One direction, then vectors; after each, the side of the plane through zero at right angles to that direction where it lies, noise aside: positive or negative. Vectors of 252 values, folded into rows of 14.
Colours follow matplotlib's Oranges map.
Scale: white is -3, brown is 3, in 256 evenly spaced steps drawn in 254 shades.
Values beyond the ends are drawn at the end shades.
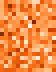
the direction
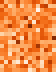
negative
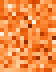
negative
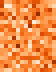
negative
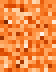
positive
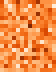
negative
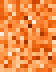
negative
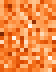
positive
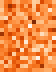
positive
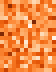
positive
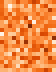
negative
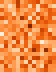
negative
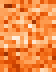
positive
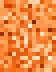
positive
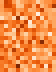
positive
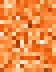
negative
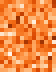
negative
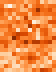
negative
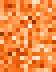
positive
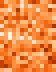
negative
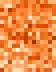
negative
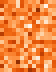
positive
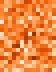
negative
